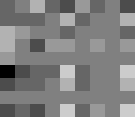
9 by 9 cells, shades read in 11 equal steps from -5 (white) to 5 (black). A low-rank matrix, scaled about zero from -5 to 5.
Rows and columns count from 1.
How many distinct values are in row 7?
4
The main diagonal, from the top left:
1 1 0 -1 0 1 0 0 -3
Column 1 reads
1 1 -2 -2 -1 5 2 0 2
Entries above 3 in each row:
0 0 0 0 0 1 0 0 0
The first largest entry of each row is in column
5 1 5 3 2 1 1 1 1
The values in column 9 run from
-3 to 2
